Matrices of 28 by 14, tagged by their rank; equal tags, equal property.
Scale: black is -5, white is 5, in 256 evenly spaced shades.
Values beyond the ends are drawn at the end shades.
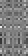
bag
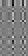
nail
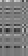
nail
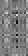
bag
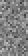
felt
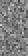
felt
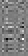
bag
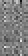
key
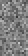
felt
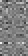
key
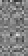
key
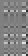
nail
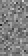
felt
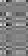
nail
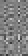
key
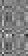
bag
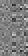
key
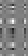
nail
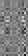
bag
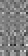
bag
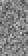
felt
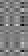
nail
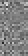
key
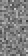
felt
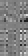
bag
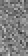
felt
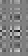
nail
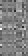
key
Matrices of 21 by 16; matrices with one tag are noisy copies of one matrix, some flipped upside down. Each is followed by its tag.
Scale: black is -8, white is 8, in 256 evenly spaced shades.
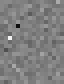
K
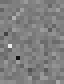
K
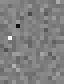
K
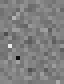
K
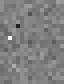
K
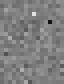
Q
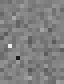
K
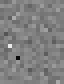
K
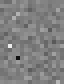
K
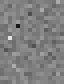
K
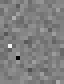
K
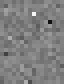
Q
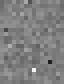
Q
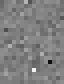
Q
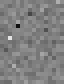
K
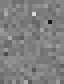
Q
